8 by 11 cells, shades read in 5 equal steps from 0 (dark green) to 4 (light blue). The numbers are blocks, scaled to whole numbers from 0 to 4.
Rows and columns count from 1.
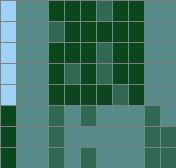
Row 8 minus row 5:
-4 0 0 1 2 1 2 1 2 -1 -1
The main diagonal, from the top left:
4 2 2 0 0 1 2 2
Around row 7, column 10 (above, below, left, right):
1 1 2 1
